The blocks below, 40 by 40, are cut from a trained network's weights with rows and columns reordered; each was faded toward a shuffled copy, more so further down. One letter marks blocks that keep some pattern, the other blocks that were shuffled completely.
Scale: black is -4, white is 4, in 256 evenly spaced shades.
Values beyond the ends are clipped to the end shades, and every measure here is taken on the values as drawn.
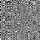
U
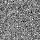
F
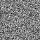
F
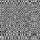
U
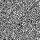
F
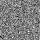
F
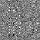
U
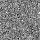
F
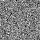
F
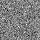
F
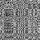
U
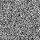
F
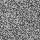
F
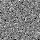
F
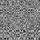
U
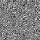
U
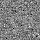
F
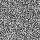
F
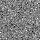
F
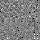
U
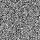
F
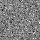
F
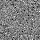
F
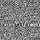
U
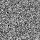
F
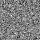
F
